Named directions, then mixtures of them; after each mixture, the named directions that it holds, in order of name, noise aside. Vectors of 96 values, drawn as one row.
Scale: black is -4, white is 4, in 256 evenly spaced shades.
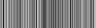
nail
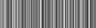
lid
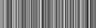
lid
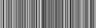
lid, nail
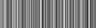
lid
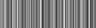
lid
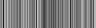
nail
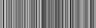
lid, nail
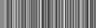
lid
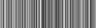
lid, nail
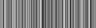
lid, nail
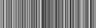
lid, nail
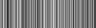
lid, nail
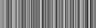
lid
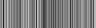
nail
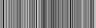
nail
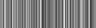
lid, nail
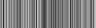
nail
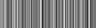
lid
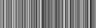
lid, nail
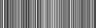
nail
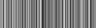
lid, nail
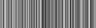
lid, nail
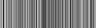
lid, nail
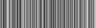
lid, nail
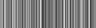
lid, nail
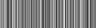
lid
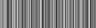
lid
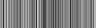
nail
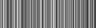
lid, nail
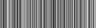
lid, nail
